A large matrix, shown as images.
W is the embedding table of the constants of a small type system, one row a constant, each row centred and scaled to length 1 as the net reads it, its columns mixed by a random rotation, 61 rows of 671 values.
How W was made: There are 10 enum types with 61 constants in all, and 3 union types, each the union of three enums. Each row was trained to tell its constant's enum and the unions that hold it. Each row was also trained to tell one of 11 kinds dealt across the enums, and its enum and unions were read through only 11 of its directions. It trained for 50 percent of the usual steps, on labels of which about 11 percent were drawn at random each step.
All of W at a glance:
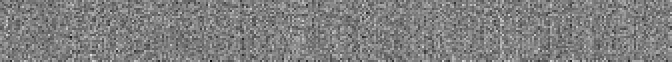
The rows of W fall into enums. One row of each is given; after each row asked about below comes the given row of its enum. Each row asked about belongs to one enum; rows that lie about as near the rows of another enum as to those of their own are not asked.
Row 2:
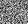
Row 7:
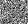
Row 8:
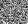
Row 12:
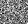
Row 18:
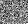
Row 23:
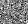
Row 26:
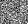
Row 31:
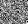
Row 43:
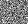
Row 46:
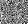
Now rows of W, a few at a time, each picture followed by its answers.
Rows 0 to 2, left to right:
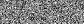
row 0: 43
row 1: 31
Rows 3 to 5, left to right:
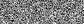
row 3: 8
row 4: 31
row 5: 26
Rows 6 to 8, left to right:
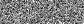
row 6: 26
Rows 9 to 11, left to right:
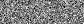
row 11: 2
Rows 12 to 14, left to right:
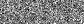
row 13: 31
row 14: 7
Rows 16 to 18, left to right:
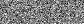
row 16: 12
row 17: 43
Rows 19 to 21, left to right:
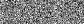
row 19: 46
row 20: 43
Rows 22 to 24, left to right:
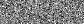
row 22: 46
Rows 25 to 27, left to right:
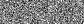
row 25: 43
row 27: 7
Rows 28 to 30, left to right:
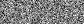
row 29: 7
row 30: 2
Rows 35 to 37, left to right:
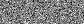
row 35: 43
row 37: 23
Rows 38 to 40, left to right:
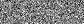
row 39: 2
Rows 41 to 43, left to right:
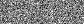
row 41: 2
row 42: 31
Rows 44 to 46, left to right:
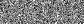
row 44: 2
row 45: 46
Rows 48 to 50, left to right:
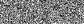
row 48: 46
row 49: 31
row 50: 8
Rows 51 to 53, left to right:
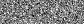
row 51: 23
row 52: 8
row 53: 12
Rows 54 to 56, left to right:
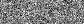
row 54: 31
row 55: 46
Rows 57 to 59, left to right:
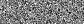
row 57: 43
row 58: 46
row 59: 12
